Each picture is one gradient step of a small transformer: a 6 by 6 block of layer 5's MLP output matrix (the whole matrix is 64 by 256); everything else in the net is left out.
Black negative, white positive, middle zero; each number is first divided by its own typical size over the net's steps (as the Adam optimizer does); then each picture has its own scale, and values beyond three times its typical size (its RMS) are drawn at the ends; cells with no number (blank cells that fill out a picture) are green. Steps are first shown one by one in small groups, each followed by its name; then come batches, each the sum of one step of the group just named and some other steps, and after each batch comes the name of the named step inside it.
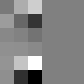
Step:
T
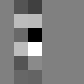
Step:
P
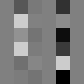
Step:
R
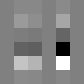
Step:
R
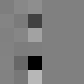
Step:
T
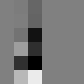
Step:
P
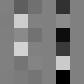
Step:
R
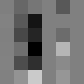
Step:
T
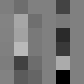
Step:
R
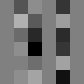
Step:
R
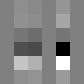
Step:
P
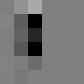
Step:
T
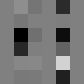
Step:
R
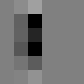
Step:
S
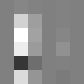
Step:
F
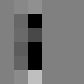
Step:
S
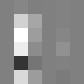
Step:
F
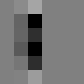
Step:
S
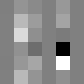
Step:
F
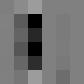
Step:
S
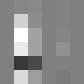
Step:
F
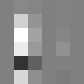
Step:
F
